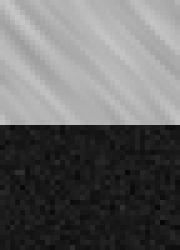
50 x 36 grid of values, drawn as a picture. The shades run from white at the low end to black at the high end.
It is made of 2 by 1 panels. Panel 1,1: low, slanting down to the right, faint in contrast. Panel 2,1: very high, fine-grained, faint in contrast.
